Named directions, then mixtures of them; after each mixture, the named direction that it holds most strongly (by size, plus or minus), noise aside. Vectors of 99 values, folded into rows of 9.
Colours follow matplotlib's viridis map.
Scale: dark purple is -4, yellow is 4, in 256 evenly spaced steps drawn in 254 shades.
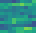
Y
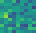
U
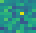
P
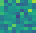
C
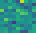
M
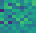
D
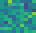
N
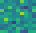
M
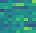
Y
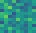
U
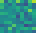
C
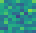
C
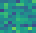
Y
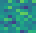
M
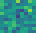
C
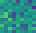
U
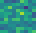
M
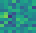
U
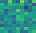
M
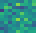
D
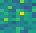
M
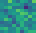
N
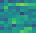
Y
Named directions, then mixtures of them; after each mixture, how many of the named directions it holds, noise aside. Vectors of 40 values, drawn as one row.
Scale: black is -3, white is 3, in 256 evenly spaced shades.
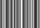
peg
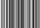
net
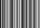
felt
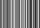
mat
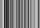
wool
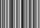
two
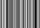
three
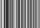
three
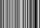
three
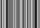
three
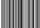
three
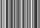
two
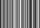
two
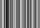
three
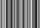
two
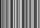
two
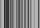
one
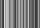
one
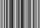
three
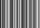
one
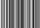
one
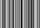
one
